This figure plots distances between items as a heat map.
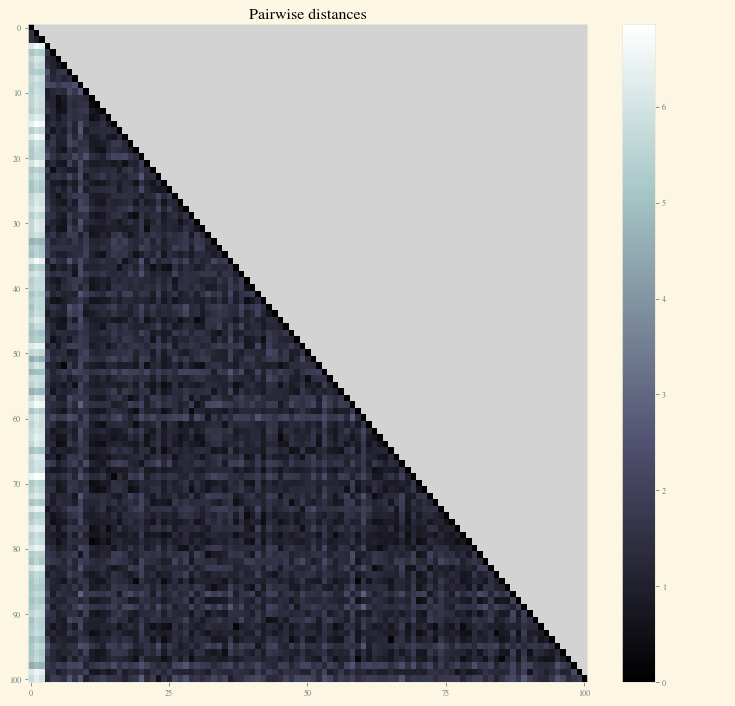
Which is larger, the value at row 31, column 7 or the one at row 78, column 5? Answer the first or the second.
the first
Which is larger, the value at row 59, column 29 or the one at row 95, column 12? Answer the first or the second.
the second
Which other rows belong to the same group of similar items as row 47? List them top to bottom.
3, 4, 5, 6, 7, 8, 9, 10, 11, 12, 13, 14, 15, 16, 17, 18, 19, 20, 21, 22, 23, 24, 25, 26, 27, 28, 29, 30, 31, 32, 33, 34, 35, 36, 37, 38, 39, 40, 41, 42, 43, 44, 45, 46, 48, 49, 50, 51, 52, 53, 54, 55, 56, 57, 58, 59, 60, 61, 62, 63, 64, 65, 66, 67, 68, 69, 70, 71, 72, 73, 74, 75, 76, 77, 78, 79, 80, 81, 82, 83, 84, 85, 86, 87, 88, 89, 90, 91, 92, 93, 94, 95, 96, 97, 98, 99, 100
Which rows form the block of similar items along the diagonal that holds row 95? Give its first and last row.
3 to 100
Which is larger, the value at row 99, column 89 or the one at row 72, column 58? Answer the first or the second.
the first
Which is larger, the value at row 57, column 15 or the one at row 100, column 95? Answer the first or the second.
the second
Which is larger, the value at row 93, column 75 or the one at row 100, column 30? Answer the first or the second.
the second
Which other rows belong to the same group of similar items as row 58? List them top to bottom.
3, 4, 5, 6, 7, 8, 9, 10, 11, 12, 13, 14, 15, 16, 17, 18, 19, 20, 21, 22, 23, 24, 25, 26, 27, 28, 29, 30, 31, 32, 33, 34, 35, 36, 37, 38, 39, 40, 41, 42, 43, 44, 45, 46, 47, 48, 49, 50, 51, 52, 53, 54, 55, 56, 57, 59, 60, 61, 62, 63, 64, 65, 66, 67, 68, 69, 70, 71, 72, 73, 74, 75, 76, 77, 78, 79, 80, 81, 82, 83, 84, 85, 86, 87, 88, 89, 90, 91, 92, 93, 94, 95, 96, 97, 98, 99, 100
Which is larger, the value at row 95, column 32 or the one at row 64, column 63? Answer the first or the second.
the first
